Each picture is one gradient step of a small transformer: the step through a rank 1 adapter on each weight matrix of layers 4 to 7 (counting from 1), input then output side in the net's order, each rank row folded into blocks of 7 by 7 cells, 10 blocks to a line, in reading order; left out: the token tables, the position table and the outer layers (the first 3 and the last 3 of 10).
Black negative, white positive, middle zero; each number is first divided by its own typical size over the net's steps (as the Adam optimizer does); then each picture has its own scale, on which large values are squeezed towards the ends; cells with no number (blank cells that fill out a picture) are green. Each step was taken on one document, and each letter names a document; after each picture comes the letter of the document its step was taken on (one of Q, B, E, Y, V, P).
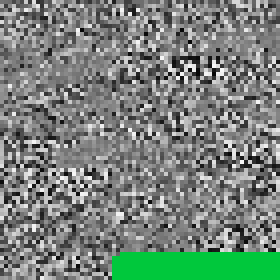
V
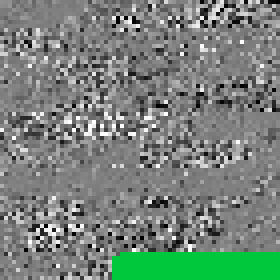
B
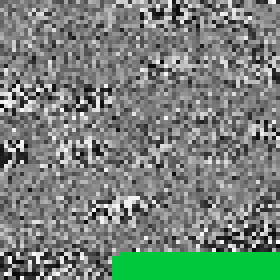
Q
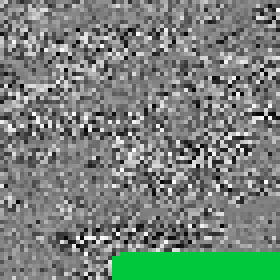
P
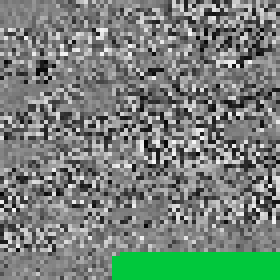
V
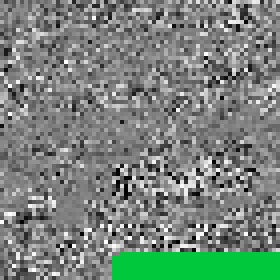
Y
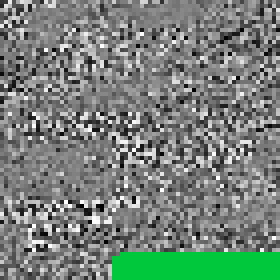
P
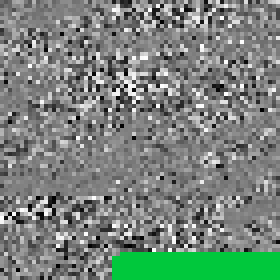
B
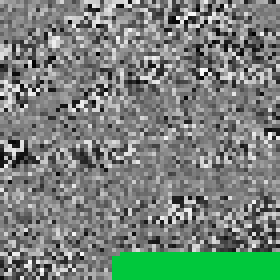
Q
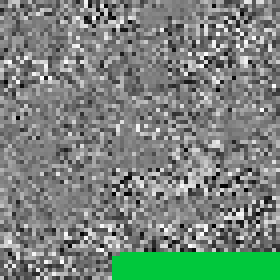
Y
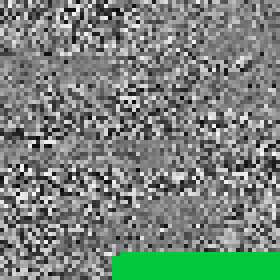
V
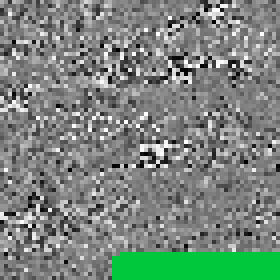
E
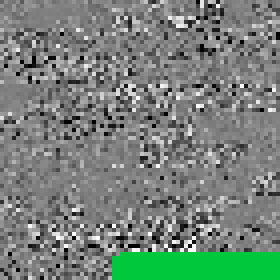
B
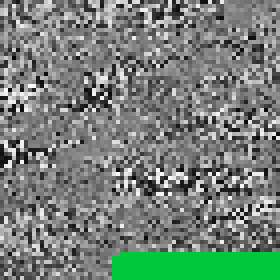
Q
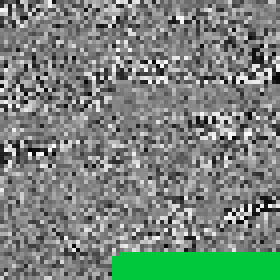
Q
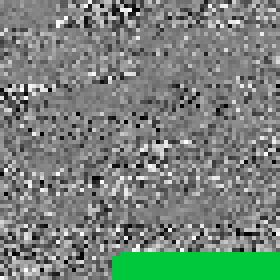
E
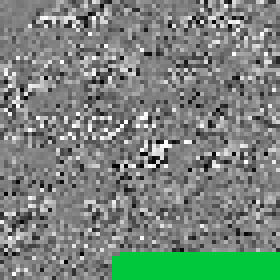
E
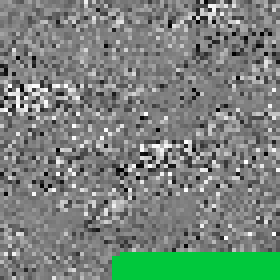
E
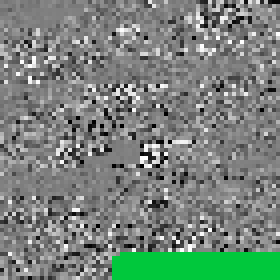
B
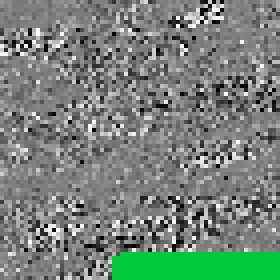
B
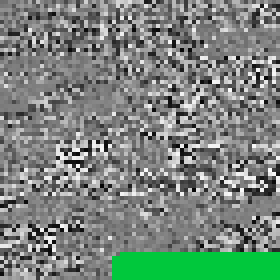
V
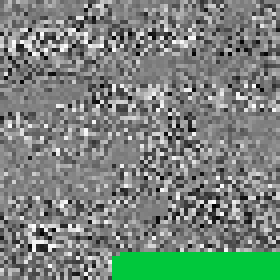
P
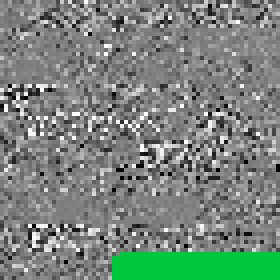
E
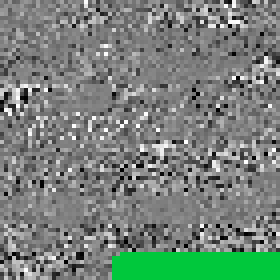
E
